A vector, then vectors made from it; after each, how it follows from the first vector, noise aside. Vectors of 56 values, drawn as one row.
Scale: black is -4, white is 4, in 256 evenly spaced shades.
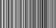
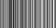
reversed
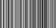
copied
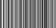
copied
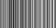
reversed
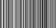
copied
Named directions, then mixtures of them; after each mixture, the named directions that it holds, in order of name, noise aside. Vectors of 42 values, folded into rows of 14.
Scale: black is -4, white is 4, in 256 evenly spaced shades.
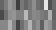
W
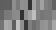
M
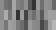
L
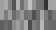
L, M, W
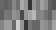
M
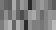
L, M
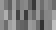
L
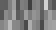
L, M, W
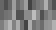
L, M, W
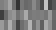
W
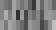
L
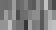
L, M, W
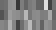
W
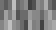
L, M, W
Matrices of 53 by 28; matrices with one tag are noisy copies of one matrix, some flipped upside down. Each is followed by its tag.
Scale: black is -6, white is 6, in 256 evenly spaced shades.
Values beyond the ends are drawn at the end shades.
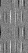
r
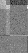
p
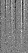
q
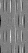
r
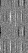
r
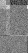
p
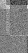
p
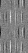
r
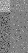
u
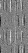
r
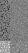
u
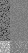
u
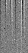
q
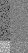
u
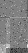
p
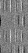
r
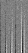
q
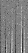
q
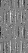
r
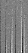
q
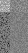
u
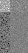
u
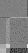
p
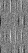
r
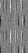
r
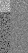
u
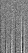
q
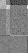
p
